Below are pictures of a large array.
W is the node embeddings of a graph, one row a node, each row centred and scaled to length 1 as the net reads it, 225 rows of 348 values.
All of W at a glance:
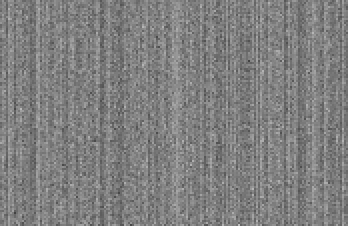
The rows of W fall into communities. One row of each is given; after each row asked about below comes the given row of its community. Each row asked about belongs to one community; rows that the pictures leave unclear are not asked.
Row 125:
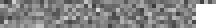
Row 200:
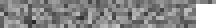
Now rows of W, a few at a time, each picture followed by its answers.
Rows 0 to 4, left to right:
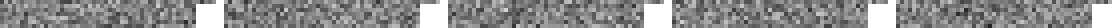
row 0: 125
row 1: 200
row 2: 200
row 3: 125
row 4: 200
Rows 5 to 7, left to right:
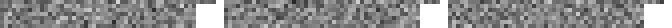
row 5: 125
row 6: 125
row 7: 125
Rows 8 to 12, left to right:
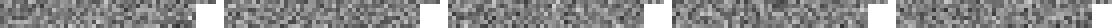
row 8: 200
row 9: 125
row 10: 200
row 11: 125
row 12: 200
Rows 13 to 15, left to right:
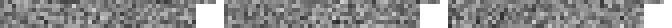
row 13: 125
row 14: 200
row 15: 200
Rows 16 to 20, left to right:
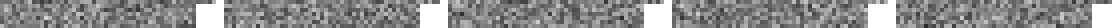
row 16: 125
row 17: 125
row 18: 200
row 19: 200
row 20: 200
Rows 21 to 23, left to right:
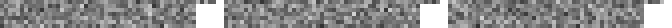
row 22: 125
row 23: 200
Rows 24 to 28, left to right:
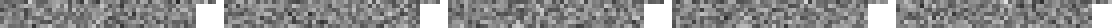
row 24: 125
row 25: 125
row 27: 125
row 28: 200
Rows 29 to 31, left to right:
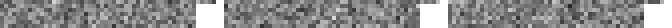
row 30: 200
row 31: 200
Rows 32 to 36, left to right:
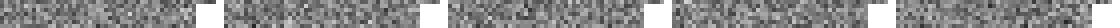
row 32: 125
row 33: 200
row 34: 200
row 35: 125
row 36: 125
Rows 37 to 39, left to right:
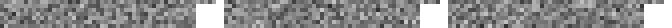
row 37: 200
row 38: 125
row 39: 125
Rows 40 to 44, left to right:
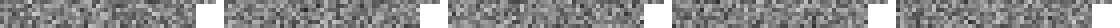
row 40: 125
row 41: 125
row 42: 125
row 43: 125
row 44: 125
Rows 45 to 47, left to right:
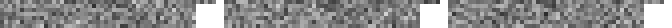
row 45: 125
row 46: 125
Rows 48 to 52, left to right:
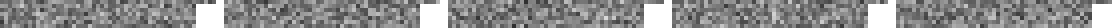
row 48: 125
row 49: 125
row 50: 200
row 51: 125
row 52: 200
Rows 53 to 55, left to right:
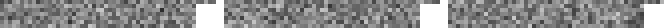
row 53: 125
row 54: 125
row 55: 200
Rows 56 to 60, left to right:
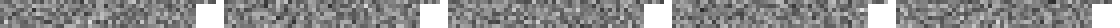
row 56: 125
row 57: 125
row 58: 125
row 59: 200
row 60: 125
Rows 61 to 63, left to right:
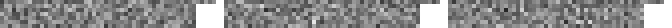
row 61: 125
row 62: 125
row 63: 125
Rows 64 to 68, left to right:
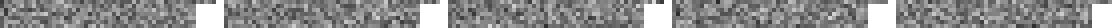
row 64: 125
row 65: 200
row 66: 125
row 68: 125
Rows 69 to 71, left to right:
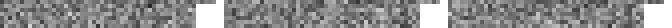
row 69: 125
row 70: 200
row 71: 200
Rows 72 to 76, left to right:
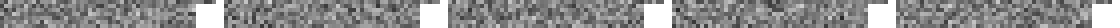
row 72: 200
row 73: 200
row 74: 200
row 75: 125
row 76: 125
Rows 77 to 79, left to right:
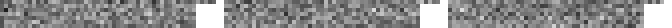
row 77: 125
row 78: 125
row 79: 200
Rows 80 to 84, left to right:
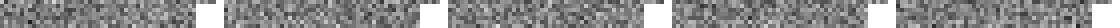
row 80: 200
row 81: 200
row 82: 125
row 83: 200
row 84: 200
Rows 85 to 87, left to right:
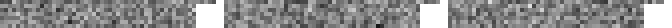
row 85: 125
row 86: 125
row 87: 200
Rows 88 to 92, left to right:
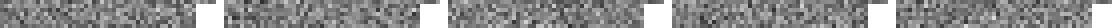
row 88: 125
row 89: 200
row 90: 125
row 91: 200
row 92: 200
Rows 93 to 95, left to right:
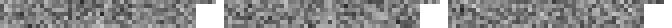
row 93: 200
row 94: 200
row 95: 125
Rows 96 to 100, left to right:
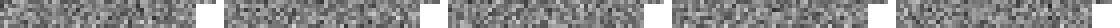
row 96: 125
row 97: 125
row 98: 200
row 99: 125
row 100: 125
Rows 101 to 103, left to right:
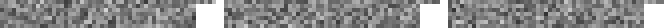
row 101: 200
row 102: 125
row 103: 125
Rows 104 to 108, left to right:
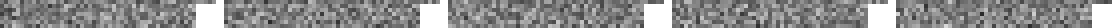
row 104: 200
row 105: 125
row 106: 125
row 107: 125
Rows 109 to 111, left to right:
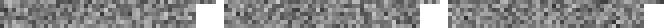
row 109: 200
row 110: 200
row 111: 125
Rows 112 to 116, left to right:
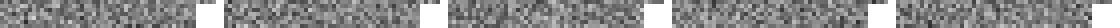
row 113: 125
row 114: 200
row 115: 125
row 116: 200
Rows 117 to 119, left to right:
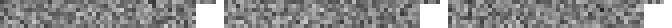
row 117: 125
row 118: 125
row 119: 200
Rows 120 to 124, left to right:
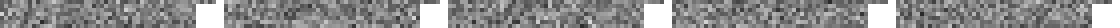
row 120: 125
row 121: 200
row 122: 125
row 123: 125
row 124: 125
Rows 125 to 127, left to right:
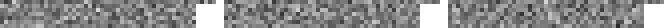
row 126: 125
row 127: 125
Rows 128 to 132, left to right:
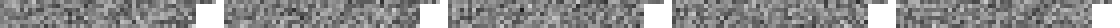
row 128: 200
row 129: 200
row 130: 200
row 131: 125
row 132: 125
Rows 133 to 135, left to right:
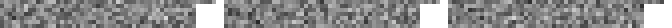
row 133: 200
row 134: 200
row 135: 125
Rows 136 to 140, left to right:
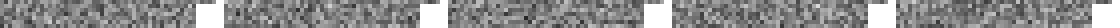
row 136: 200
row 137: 200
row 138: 200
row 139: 200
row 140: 200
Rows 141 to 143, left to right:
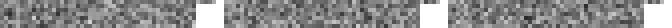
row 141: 200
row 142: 200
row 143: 200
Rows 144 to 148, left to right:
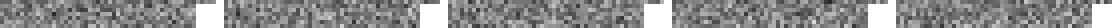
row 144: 125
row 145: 125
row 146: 200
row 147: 125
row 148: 200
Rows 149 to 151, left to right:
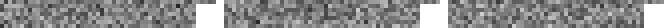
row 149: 200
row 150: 200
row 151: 125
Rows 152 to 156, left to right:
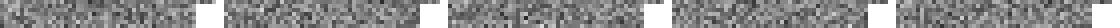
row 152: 200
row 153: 200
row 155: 125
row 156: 200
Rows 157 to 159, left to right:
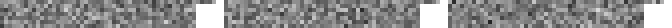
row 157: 200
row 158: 200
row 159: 200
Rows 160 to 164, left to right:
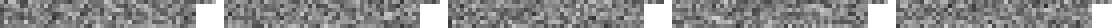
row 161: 200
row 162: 125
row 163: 200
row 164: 200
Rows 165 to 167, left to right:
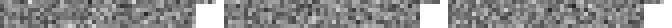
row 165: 200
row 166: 200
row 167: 200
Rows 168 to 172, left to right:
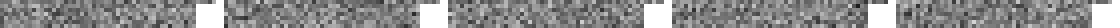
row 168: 125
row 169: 200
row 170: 125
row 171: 200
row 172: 200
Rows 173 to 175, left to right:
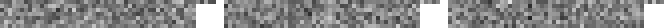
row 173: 125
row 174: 200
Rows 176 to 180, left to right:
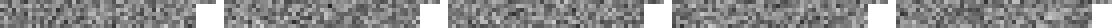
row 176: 125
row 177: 125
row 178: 200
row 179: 125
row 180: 200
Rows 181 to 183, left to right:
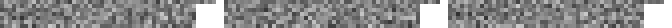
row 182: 125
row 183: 200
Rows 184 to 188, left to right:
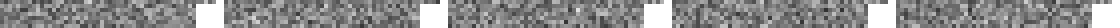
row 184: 125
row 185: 125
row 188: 200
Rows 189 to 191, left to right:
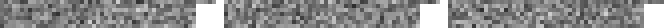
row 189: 200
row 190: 200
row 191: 125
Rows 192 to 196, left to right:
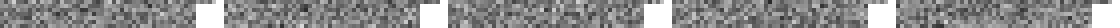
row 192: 200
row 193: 125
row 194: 200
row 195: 125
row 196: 200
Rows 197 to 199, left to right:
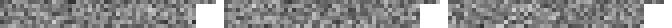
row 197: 125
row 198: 200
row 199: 125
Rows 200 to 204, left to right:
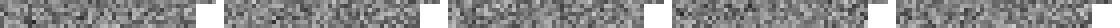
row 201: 125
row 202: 125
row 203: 200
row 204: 200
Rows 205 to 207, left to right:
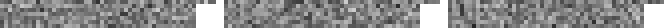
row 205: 125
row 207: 125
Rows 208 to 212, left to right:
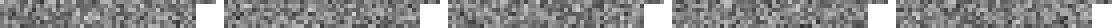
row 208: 200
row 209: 125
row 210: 125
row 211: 125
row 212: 125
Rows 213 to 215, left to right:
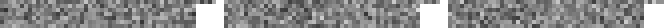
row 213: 200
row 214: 200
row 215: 200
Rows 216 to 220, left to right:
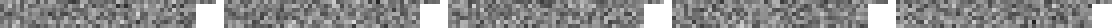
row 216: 200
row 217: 200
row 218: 200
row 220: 125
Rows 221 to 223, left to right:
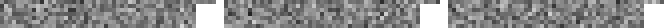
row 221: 125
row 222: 125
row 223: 125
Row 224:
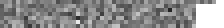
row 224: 200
